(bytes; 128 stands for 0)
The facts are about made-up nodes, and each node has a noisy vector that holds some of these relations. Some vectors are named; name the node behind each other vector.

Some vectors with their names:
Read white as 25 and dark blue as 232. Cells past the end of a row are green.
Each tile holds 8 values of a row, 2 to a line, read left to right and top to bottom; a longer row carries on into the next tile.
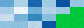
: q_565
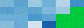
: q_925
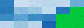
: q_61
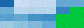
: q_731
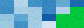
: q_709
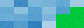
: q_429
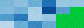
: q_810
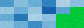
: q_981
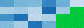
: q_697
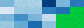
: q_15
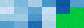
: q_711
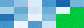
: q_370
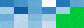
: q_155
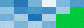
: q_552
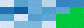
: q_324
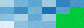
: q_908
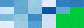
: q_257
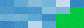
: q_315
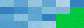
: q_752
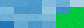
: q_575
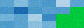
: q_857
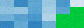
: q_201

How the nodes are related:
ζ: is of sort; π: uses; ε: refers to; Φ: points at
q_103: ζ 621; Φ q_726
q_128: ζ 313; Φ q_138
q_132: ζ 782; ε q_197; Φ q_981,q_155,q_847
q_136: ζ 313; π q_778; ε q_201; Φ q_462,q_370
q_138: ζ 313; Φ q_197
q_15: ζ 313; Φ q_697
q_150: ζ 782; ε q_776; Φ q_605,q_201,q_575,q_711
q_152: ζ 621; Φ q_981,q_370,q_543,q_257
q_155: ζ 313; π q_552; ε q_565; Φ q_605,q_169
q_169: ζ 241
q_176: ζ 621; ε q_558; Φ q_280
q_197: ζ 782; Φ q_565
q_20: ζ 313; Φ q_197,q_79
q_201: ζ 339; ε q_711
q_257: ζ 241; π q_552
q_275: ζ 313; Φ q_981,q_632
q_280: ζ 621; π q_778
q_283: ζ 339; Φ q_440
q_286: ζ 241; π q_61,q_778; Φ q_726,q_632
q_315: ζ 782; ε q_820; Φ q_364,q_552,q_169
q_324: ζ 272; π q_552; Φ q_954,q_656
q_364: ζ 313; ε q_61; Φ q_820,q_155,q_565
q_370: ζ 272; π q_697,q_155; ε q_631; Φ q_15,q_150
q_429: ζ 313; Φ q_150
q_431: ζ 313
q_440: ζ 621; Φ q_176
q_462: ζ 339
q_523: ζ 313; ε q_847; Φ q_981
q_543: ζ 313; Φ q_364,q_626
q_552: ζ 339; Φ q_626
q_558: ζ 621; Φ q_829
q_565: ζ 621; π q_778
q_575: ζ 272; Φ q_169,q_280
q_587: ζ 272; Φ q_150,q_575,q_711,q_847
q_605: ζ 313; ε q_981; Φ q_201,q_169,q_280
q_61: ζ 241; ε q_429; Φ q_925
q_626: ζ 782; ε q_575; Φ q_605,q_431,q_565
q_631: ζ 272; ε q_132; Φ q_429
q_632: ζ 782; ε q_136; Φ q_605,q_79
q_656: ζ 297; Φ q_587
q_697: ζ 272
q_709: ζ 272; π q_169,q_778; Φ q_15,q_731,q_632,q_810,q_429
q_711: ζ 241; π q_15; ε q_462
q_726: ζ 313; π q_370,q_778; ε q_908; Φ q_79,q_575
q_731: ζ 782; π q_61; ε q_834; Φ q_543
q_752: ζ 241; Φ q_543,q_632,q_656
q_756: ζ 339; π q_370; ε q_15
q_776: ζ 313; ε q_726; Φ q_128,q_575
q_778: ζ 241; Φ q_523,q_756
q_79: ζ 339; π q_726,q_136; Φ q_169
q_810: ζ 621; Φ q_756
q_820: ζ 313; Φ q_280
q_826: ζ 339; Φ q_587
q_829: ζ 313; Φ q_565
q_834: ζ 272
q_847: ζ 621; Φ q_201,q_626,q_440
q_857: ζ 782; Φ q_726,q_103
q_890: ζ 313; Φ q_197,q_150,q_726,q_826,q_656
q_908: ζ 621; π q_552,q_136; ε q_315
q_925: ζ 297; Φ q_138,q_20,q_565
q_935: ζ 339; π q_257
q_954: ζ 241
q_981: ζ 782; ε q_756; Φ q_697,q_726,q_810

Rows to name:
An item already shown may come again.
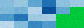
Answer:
q_810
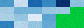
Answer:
q_726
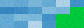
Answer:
q_776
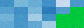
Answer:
q_275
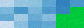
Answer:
q_935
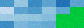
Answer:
q_79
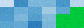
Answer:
q_656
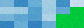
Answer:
q_201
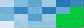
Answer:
q_908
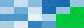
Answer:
q_756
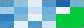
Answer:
q_370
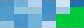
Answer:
q_152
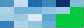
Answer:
q_726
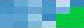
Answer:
q_132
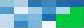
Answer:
q_136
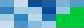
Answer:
q_778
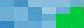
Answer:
q_847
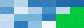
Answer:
q_136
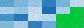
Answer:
q_697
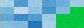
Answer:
q_462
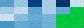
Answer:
q_280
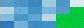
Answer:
q_169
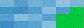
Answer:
q_283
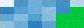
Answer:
q_954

